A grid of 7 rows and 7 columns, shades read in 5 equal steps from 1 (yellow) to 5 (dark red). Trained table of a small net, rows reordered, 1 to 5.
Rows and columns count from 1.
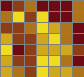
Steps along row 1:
down down up same same down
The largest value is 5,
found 10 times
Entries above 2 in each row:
7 5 5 4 3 4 3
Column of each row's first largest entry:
1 5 7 7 2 7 3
